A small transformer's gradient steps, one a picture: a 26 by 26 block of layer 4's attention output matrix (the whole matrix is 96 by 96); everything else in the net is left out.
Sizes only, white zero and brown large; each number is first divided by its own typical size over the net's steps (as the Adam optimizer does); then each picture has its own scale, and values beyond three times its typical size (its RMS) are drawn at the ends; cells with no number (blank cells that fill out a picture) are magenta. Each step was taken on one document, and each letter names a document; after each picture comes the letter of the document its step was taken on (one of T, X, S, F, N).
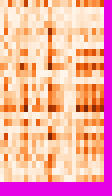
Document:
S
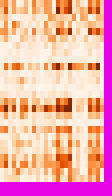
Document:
S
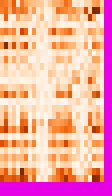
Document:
S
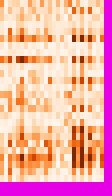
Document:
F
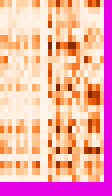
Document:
F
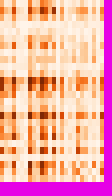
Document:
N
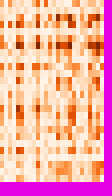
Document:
F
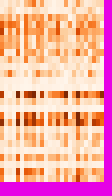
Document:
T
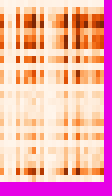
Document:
T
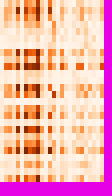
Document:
N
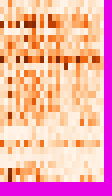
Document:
T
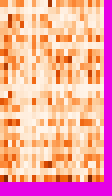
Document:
S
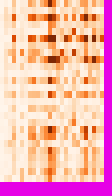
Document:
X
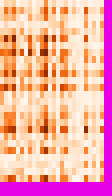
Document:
N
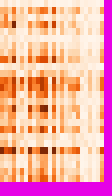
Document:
N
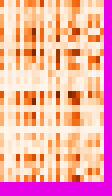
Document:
T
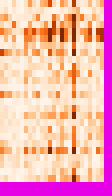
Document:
X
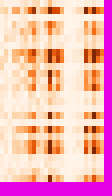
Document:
X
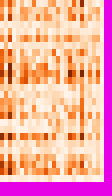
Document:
F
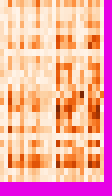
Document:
F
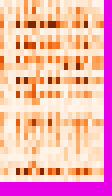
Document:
T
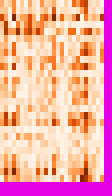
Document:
S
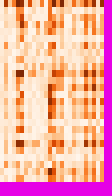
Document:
S
